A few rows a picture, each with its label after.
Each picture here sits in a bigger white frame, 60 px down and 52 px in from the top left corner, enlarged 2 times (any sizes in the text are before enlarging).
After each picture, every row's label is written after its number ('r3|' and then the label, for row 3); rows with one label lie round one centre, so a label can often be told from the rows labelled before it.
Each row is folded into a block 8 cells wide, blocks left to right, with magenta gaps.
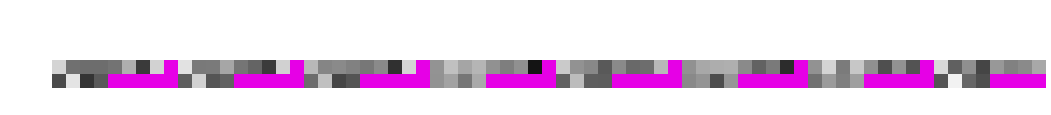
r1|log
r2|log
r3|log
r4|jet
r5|log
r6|jet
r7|jet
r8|log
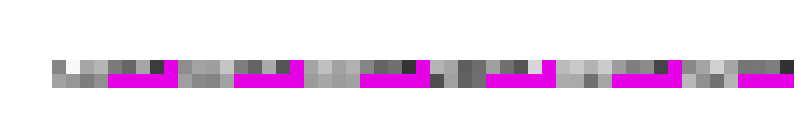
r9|jet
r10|jet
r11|jet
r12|log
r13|jet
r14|jet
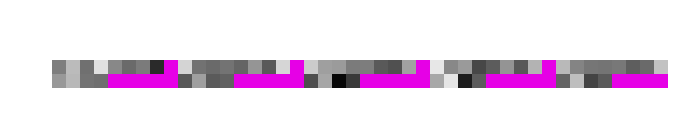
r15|jet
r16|log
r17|log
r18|log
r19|log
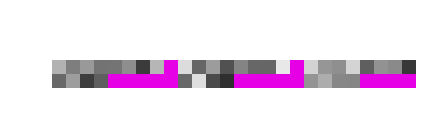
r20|log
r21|log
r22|jet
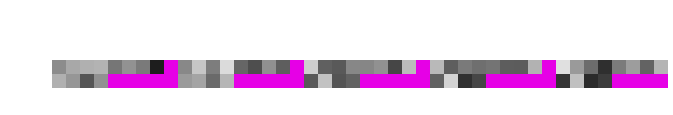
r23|jet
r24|jet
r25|log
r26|log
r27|log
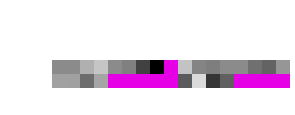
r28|jet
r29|log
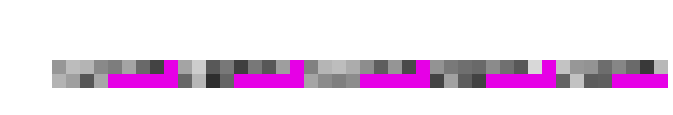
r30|jet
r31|log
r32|jet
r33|log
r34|log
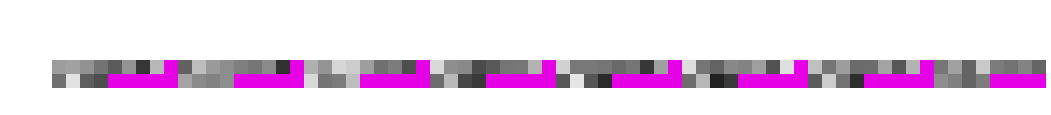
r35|log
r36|jet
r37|jet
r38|log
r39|log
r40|log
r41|log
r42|jet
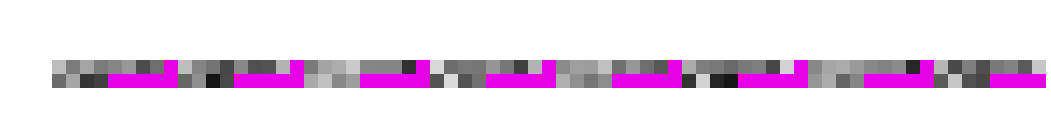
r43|log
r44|log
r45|jet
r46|log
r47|jet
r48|log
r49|jet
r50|log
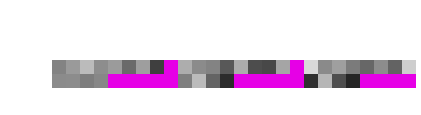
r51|jet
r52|log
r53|log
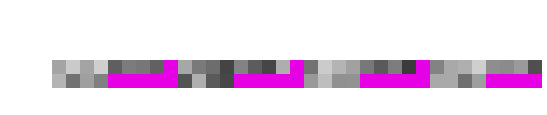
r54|jet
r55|log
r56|jet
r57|jet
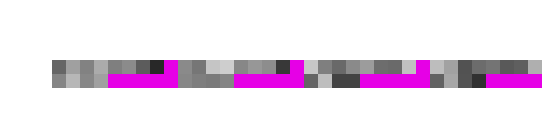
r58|jet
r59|jet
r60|log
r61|log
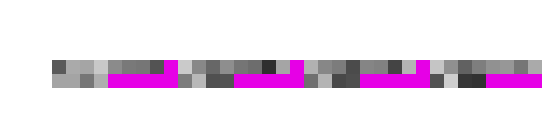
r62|jet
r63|log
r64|log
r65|log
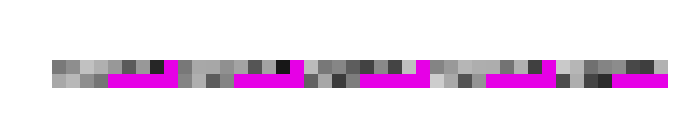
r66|jet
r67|jet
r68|log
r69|jet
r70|log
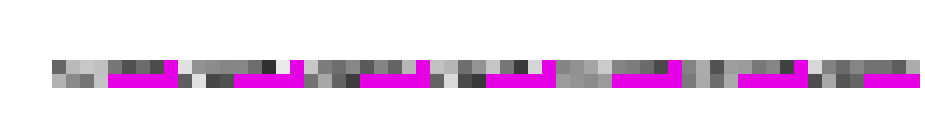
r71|jet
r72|log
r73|log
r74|log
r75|jet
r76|jet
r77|log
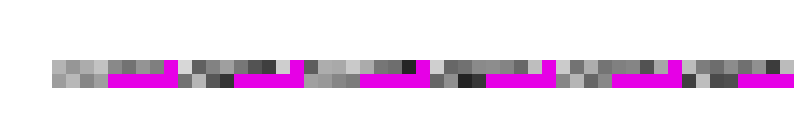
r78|jet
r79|log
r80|jet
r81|log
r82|log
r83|log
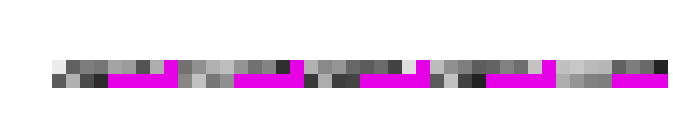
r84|log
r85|jet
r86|log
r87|log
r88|jet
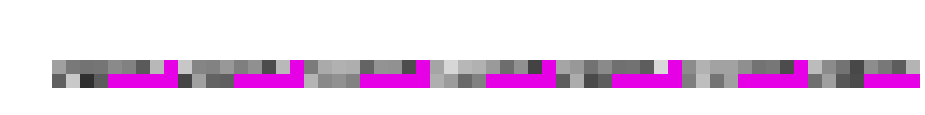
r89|log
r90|log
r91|jet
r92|jet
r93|log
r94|jet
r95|log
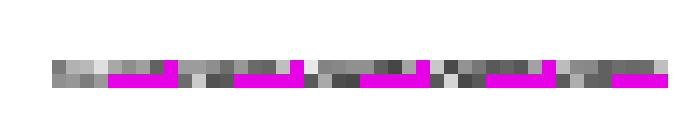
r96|jet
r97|log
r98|log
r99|log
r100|log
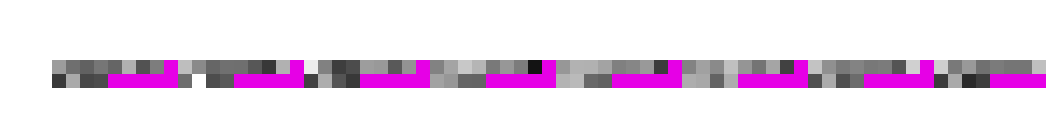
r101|log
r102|log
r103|log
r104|jet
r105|jet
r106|jet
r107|log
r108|log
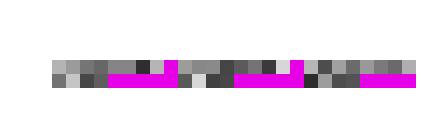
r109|log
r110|log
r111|log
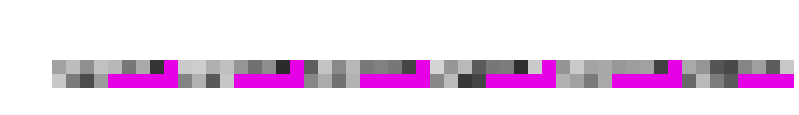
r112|jet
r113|jet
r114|jet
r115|log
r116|jet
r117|log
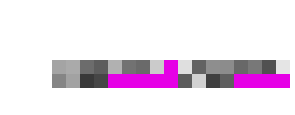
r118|log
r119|log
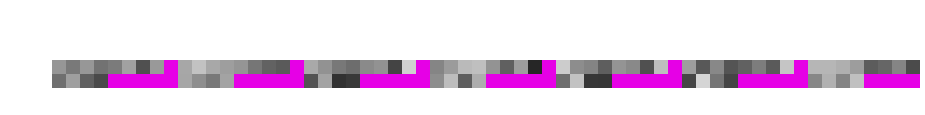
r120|log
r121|jet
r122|log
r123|jet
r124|log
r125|log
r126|jet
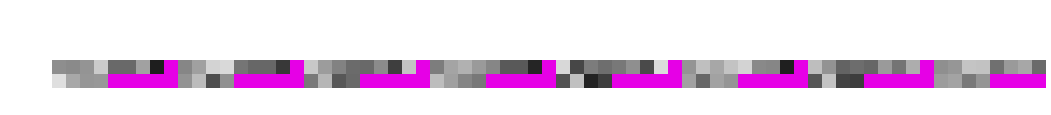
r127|jet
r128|jet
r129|log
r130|jet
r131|log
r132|jet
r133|log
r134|jet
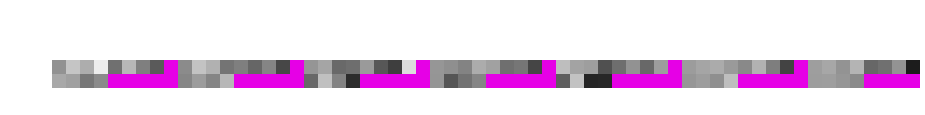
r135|jet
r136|jet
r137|log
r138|jet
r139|log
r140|jet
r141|jet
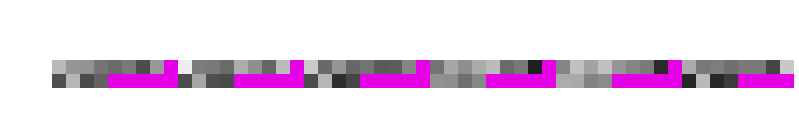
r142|log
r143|log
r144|log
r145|jet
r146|jet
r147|log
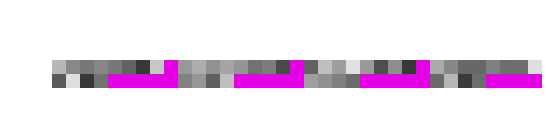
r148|log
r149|jet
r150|jet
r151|log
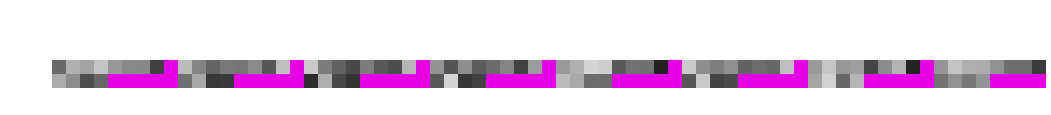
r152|jet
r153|log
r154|log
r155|log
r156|jet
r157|log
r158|jet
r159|jet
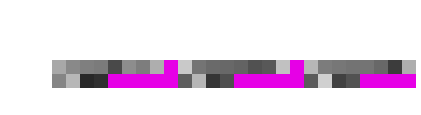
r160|log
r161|log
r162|log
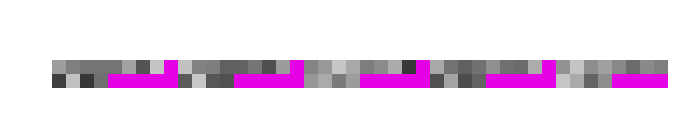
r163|log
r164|log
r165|jet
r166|log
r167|jet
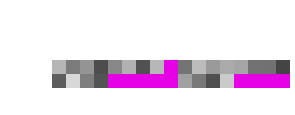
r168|log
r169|jet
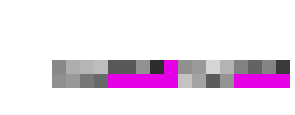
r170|jet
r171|jet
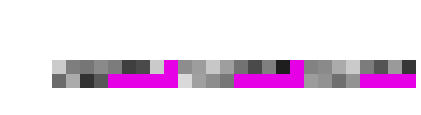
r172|log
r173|jet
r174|jet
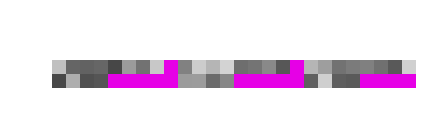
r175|log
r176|jet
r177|log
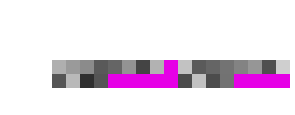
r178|log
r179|log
